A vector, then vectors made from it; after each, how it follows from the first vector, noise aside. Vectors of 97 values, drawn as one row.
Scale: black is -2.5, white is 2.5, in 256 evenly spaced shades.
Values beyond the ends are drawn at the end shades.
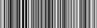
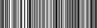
negated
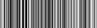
copied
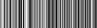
sign-scrambled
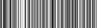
sign-scrambled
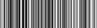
copied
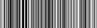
copied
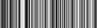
sign-scrambled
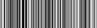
copied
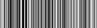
copied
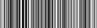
copied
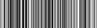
copied
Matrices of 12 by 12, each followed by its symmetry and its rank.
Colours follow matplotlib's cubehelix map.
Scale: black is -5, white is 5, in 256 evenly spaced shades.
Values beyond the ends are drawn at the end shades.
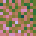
antisymmetric, full rank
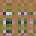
neither, rank one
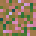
antisymmetric, full rank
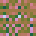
neither, rank two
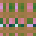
neither, rank one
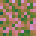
antisymmetric, full rank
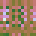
neither, rank two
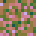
antisymmetric, full rank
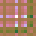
symmetric, rank one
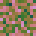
neither, full rank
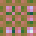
symmetric, rank one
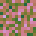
neither, full rank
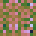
neither, rank two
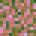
neither, full rank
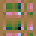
neither, rank one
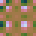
symmetric, rank one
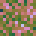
neither, full rank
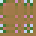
symmetric, rank one
